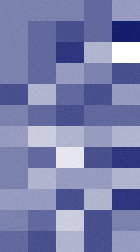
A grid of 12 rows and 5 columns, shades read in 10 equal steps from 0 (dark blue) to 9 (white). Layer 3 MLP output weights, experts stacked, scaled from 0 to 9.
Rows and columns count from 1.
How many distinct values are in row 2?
4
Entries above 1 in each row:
5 4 4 5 5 5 5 4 5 4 5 5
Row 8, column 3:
8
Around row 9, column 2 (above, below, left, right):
3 5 4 5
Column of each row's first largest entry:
5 1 5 3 2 1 2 3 2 4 3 3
